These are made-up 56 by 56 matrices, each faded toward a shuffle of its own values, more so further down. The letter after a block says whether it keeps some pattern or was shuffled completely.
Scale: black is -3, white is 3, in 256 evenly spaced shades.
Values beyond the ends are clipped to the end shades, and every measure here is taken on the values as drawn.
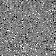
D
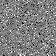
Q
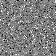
Q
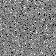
Q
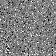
Q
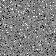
Q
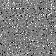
D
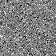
Q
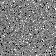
Q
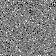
Q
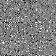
D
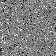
Q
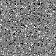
D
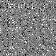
D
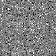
D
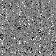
D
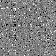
D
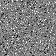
Q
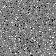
Q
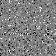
D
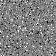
Q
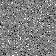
Q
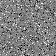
Q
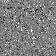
Q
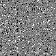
D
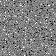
Q
